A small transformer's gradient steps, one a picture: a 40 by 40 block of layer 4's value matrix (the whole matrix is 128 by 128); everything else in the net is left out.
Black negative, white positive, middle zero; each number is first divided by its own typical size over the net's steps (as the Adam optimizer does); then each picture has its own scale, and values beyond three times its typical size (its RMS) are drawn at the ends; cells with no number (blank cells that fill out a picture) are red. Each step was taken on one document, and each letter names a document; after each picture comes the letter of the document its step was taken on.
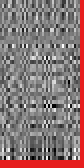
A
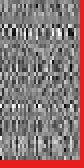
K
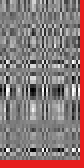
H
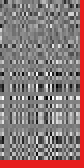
K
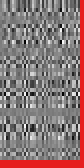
H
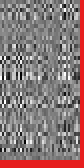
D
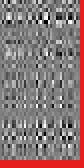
A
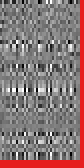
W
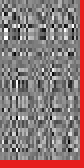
K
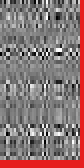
A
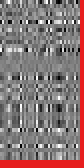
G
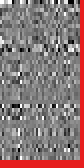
G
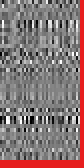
A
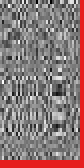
D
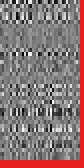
W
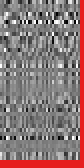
A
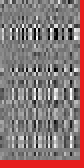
K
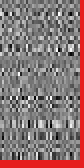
G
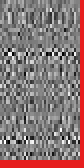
D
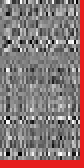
D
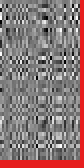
G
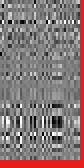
G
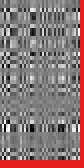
H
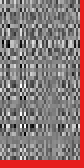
H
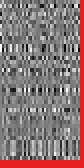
D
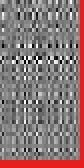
K
